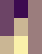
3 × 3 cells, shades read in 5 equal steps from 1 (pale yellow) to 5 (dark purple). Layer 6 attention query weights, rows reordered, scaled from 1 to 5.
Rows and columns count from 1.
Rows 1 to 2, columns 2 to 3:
5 3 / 2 3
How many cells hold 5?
1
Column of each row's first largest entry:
2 1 3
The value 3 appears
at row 1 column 3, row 2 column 3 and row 3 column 3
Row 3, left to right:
2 1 3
